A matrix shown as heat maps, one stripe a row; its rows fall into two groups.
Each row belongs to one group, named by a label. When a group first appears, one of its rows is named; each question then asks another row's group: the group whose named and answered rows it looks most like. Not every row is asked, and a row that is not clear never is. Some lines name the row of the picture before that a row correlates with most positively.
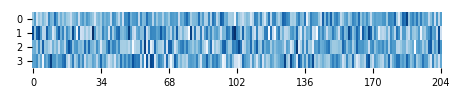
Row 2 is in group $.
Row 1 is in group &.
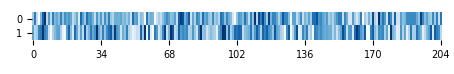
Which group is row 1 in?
$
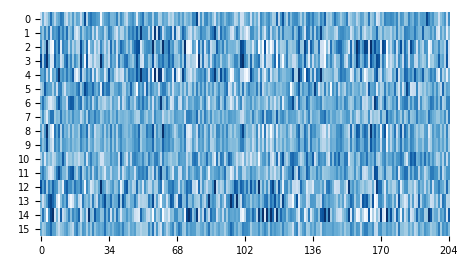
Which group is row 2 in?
&
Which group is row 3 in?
&
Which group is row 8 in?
&
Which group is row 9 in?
&
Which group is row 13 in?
$
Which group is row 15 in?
$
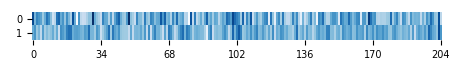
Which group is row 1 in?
$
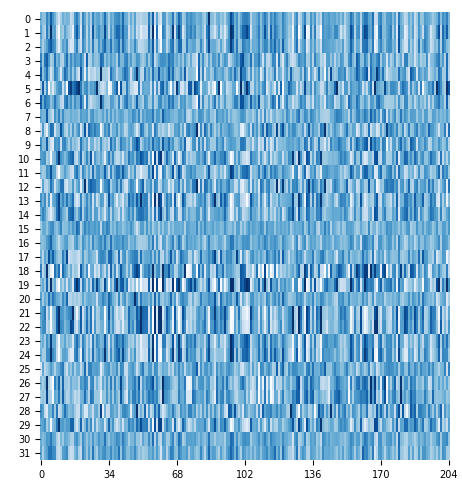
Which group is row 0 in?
$
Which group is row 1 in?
$
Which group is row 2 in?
$
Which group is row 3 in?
&
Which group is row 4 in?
&
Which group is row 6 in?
&
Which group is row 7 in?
&
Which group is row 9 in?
&
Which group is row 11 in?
$
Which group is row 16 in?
$
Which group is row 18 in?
&
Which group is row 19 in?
$
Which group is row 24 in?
$
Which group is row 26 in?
&
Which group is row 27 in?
&
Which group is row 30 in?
$
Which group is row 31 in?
$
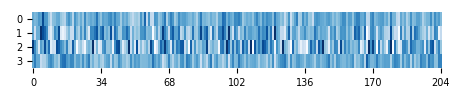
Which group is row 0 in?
$
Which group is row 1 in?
$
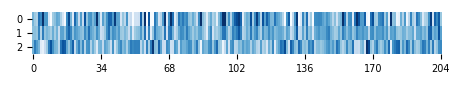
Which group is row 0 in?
$
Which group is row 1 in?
$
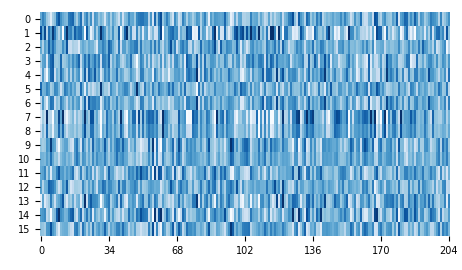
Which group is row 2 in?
$
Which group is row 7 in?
&
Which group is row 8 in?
&
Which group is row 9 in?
$
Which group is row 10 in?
$
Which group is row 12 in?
$
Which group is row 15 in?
$
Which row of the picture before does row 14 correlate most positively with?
2
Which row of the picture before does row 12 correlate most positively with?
0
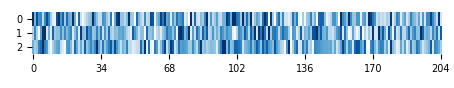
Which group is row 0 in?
&
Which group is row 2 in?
$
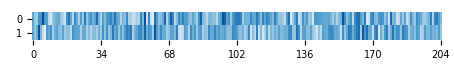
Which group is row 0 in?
$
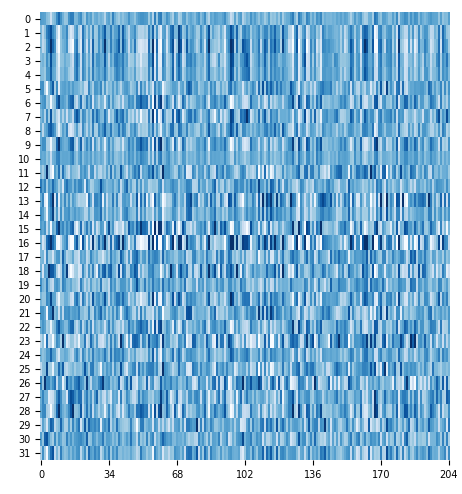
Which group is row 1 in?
$
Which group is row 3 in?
$
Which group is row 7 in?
$
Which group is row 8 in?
$
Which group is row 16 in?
$
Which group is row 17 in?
&
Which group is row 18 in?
$
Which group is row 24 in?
$
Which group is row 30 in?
&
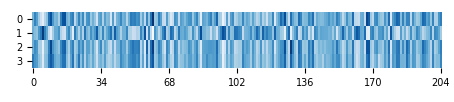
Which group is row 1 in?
$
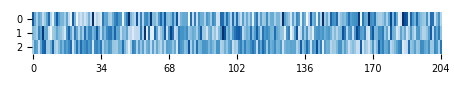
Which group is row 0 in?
&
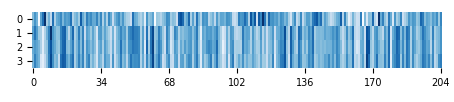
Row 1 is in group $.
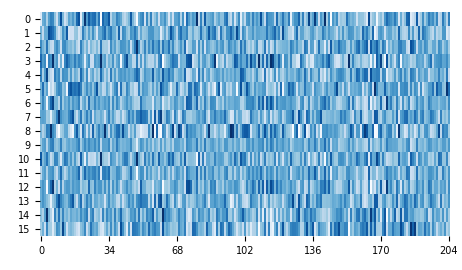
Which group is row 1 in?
$
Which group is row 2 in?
&
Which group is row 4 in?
&
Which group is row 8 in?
$
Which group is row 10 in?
&
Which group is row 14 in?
&
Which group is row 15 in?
&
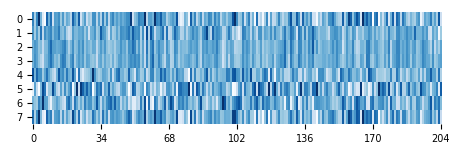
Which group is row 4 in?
&
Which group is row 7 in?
&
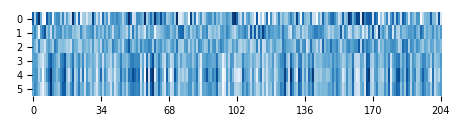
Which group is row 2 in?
&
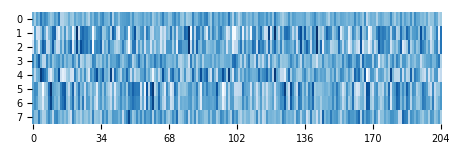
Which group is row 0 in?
$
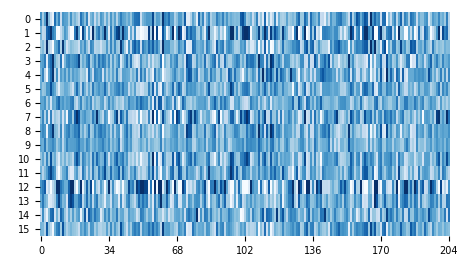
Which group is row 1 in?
$
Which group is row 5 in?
$
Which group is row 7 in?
$
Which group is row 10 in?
$
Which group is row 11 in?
$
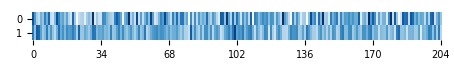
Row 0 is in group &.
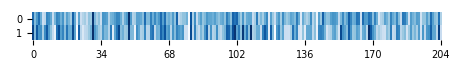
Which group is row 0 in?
&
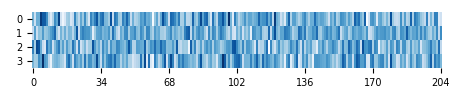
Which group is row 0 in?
$
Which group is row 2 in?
&
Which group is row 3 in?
$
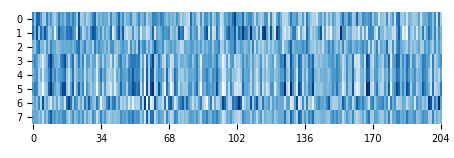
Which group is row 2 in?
&
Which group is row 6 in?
$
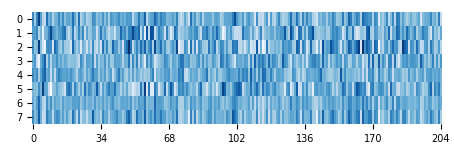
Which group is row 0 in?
&
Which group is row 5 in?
$
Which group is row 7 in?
&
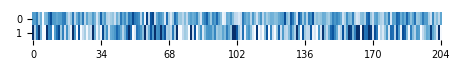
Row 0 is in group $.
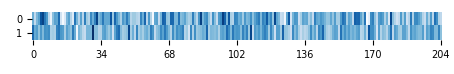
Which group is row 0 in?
$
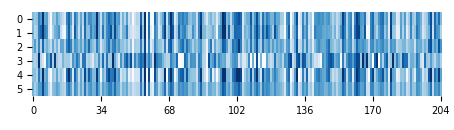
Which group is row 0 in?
$
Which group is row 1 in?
$
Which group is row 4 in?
$
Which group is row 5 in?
$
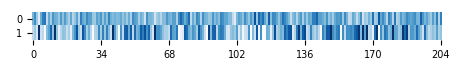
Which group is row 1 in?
&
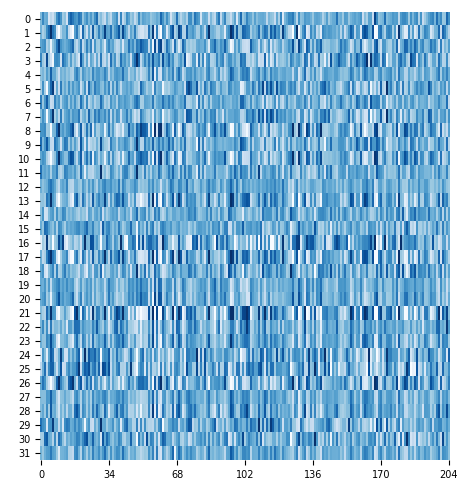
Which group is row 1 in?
$
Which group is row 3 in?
&
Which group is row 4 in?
$
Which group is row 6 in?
&
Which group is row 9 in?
&
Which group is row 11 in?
&
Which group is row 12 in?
$
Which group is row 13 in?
$
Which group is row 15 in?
&
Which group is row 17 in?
$
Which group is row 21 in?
$
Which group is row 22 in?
$
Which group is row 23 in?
$
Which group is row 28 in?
$
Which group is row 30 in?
&
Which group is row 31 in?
$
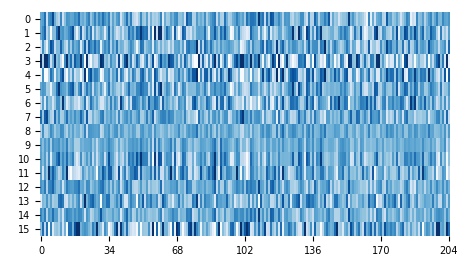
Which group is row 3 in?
&
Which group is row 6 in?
&
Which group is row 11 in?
$
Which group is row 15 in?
$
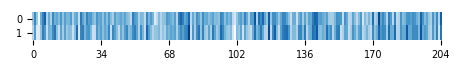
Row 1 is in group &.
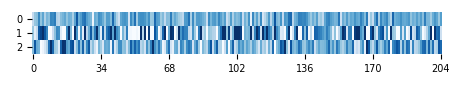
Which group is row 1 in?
$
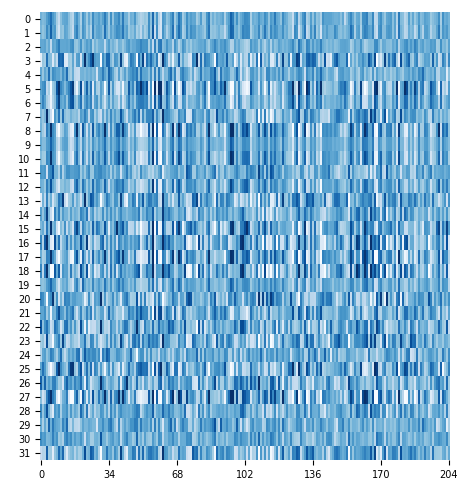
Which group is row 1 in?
$
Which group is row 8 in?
$
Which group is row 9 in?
$
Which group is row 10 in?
$
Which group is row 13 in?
&
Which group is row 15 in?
$
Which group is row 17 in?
$
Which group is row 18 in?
&
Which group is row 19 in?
$
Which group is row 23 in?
&
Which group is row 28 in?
&
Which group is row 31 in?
&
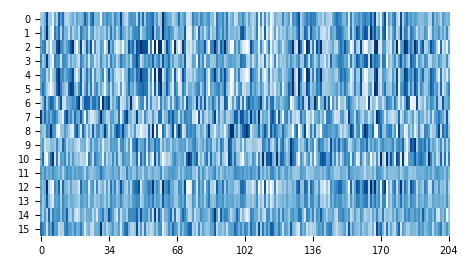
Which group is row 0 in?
&
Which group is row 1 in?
&
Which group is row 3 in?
&
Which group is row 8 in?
$
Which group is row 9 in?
&
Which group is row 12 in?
&
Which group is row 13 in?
&
